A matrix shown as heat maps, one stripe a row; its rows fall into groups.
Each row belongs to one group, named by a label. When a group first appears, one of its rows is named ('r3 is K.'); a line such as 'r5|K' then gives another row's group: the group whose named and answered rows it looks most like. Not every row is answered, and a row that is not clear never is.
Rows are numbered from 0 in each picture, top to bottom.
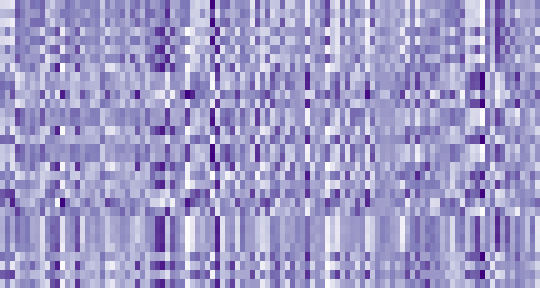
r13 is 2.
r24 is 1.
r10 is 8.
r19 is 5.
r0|2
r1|2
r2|2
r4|2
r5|1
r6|2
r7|1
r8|5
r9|5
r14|1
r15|5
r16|2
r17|2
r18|1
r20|1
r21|5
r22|8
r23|2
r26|1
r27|1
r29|1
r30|5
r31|1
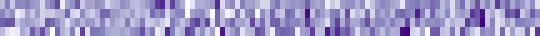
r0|1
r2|5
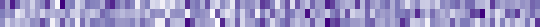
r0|8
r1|5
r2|8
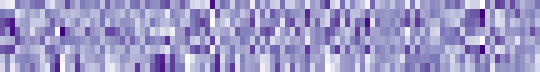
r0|2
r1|5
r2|5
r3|8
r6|1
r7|1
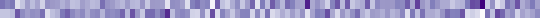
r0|5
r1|2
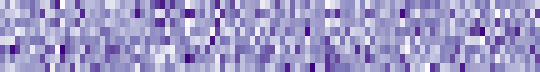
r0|1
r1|8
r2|1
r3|5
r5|8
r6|8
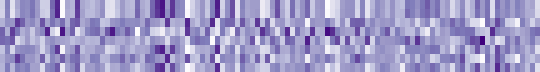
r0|1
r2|2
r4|5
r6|2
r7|1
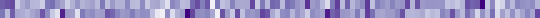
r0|5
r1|8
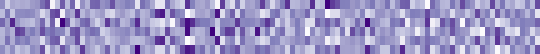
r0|8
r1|1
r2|8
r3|2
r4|1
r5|8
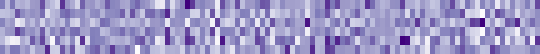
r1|2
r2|5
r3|2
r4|8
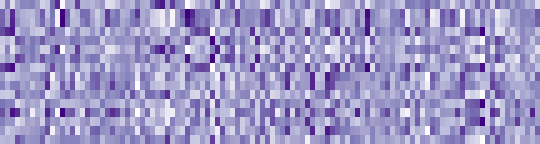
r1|8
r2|8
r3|5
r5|1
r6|2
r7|5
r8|8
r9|8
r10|2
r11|5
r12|8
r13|5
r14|8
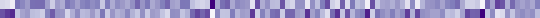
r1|5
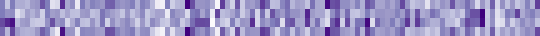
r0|8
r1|5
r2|5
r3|8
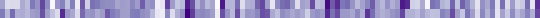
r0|8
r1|8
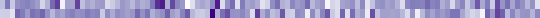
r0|1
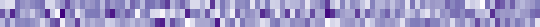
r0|2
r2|1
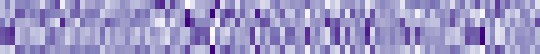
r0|1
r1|2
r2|8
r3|5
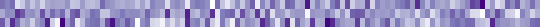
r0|5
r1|2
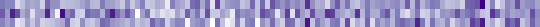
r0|5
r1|8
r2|5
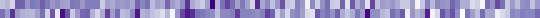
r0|2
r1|8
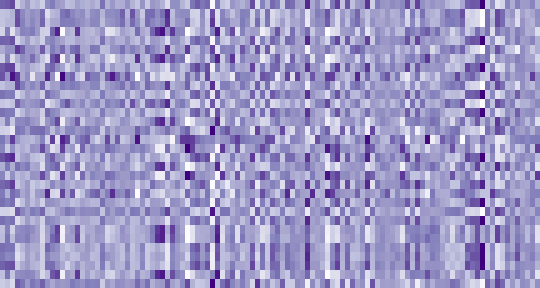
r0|5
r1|2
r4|5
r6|1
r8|8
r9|2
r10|5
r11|2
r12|5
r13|1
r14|2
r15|8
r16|8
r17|5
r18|1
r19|8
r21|8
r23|2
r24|5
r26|1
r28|5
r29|5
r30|1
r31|2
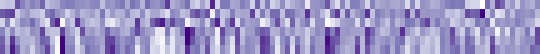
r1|5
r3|8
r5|8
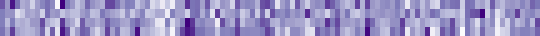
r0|8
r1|5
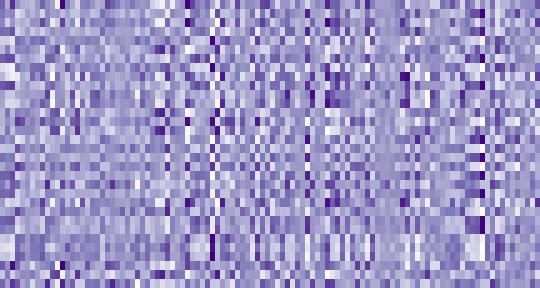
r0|8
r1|5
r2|8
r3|5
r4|2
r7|2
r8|8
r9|5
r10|8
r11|8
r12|1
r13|2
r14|1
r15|5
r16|2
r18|2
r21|5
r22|8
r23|2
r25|5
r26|2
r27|2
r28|2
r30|1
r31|8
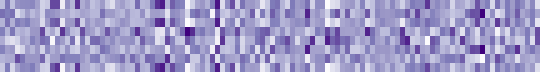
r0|1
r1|5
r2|1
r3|8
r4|8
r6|2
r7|1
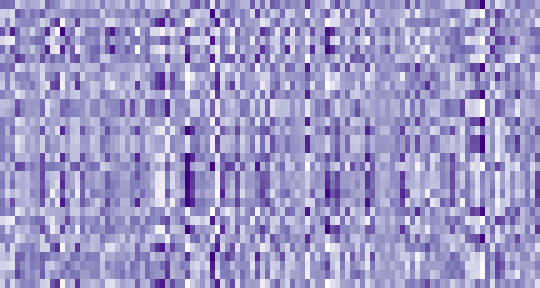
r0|5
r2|1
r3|8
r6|2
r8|1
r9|1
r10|5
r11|2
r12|2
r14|8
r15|5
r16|5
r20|8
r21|8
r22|8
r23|5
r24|2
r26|5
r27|1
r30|2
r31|1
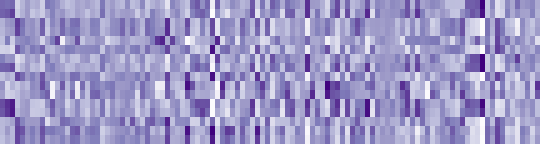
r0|5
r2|2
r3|2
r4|1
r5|2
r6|5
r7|5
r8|2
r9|8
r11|5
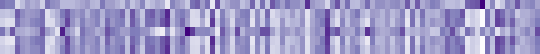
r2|2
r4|2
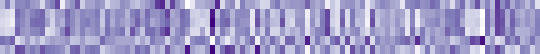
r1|2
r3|2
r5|2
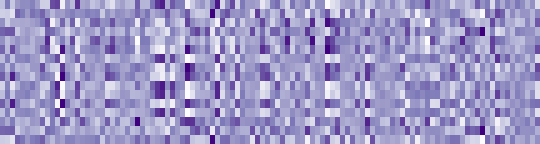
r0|1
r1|2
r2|8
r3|5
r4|8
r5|8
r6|1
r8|8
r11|8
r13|8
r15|2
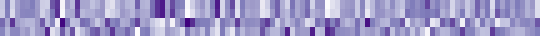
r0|1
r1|1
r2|8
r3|8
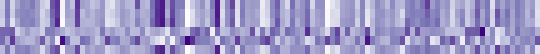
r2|1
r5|1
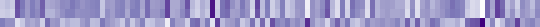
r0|2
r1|2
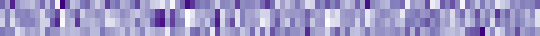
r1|1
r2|1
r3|5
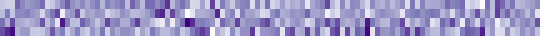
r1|1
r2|8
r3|5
